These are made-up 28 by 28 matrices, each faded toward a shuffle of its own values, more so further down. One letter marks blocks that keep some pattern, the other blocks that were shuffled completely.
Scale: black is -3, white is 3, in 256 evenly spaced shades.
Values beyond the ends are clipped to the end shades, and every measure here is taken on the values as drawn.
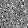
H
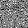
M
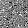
M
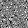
M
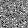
H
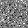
M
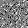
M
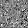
H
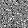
M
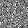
M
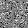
M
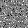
H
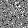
H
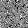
H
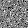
H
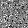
H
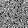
H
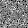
H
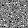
H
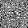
M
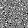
M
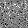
H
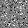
M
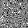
M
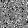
H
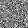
H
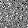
M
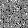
H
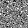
H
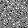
H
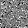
M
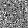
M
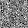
M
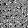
M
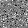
H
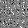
M
